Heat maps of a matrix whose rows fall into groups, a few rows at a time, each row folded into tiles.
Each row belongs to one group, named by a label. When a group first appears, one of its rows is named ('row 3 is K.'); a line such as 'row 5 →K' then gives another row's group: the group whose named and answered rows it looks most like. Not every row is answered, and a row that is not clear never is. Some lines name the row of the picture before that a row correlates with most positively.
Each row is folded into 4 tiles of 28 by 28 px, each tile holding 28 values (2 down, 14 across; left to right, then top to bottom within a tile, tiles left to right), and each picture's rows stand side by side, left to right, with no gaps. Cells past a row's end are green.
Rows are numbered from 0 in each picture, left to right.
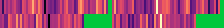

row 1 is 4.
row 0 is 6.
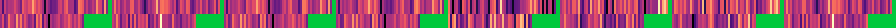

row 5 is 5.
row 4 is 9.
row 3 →6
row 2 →6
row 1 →4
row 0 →6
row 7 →4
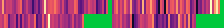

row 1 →5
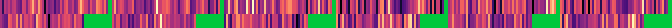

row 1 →4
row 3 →9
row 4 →5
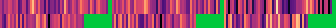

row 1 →6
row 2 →9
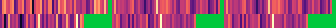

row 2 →4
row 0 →5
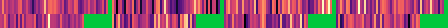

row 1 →9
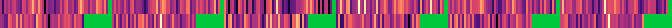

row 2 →9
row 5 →4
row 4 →6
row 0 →6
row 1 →4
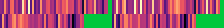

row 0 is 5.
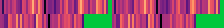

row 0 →6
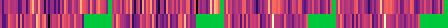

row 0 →6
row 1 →5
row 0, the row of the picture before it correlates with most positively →0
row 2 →4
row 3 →4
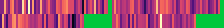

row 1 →4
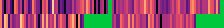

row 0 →9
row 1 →6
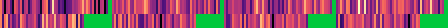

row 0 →9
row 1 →6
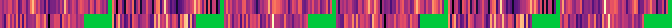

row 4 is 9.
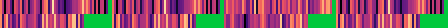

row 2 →5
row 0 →9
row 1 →9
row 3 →9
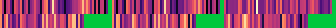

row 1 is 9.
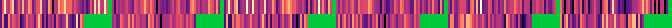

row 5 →9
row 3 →6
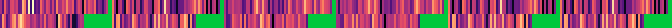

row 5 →9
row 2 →6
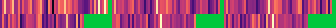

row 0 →5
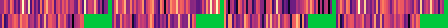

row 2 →9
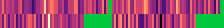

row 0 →4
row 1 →6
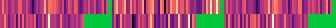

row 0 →4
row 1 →5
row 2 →4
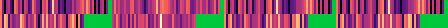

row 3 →9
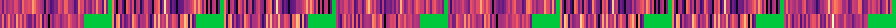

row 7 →4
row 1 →9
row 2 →9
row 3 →6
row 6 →9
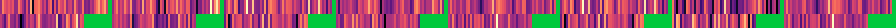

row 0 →5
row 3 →6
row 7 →4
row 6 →9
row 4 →4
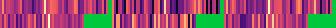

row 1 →9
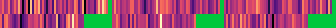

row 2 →6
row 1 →4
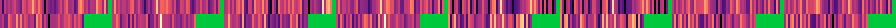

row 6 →6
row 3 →4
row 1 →4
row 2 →5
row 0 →6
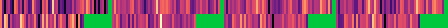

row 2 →6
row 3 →6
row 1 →4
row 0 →9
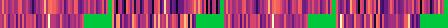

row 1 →9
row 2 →4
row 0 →4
